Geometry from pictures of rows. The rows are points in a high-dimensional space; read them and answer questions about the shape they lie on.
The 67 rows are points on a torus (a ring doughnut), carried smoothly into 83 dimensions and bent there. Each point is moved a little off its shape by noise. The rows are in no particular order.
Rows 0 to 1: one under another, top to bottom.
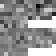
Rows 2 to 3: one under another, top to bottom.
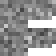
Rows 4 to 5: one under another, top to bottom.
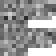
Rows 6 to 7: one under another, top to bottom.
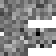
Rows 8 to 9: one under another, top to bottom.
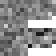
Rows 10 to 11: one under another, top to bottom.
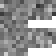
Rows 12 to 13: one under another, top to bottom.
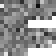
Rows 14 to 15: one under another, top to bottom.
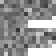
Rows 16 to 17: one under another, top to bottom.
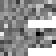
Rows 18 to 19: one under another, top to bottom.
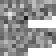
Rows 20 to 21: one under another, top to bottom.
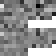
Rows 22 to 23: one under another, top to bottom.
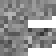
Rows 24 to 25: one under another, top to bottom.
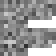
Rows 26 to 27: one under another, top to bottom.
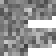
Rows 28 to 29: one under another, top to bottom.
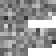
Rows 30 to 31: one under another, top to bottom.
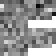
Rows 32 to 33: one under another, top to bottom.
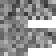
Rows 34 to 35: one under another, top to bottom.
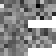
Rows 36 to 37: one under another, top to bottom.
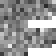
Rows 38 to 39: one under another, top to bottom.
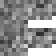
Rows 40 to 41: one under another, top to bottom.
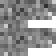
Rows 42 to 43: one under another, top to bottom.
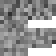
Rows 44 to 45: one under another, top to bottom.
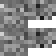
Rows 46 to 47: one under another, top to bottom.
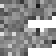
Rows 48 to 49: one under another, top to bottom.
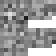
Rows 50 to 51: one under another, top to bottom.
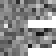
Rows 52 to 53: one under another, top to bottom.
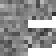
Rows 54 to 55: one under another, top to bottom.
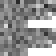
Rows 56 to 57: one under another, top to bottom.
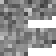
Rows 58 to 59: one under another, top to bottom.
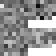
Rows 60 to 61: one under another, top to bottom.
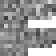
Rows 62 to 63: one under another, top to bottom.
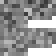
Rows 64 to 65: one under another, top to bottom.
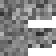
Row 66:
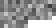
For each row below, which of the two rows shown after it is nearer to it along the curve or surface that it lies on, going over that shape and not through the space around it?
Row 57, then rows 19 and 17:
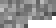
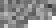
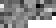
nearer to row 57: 19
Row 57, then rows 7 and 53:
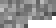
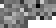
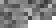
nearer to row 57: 7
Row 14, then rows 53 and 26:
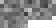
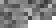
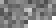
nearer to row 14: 26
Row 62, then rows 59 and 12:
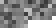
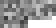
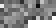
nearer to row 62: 12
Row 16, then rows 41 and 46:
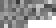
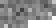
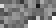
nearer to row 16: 41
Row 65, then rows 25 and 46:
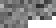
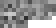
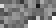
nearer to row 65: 46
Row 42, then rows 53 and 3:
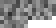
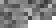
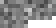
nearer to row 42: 3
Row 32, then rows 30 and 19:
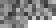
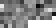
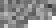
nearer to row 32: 19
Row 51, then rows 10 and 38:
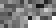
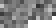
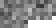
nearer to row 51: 38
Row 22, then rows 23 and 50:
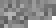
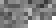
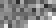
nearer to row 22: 50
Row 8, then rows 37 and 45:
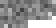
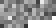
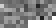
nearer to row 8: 37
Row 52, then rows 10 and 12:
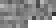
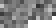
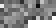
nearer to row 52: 12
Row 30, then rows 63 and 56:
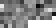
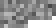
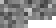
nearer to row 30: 56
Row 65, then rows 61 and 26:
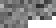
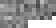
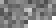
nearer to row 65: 26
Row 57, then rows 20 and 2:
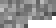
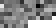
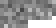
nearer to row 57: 2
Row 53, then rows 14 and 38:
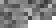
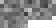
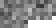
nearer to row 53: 38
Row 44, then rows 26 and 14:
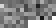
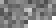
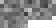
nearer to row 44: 26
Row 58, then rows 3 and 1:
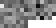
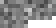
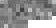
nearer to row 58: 3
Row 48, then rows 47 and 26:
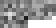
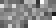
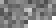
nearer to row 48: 47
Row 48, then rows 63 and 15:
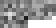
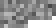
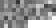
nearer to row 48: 15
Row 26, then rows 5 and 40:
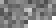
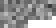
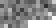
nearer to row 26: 40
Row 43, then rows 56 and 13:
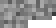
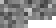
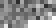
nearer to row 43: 13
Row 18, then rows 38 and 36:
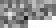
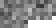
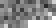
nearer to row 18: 36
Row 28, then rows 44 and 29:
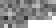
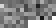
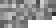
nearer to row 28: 29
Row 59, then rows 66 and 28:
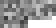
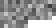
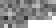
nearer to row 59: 66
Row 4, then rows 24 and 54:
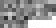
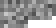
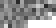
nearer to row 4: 54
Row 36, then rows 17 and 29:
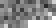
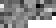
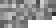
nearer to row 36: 29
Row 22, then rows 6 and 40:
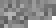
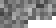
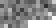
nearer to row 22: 40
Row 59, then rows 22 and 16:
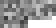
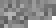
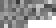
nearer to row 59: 16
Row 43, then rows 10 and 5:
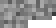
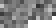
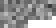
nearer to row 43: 5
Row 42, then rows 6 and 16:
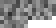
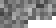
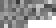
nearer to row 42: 6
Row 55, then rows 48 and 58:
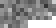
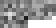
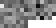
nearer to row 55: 48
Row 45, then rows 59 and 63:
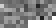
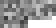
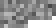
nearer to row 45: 63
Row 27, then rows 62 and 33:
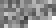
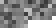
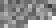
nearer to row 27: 33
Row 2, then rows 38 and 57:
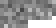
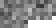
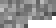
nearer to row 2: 57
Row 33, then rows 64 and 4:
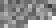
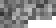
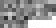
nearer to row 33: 4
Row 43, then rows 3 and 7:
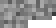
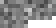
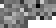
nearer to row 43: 7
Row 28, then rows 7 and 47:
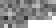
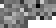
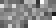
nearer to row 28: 47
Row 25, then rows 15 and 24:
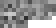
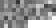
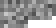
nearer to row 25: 15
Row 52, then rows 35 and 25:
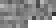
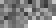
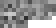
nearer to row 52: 25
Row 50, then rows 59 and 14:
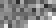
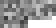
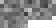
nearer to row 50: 59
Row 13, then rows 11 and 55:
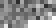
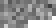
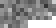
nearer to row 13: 11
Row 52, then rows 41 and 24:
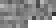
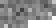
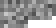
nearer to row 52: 24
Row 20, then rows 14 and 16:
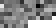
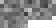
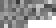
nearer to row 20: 14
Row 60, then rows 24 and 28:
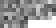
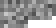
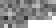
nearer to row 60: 24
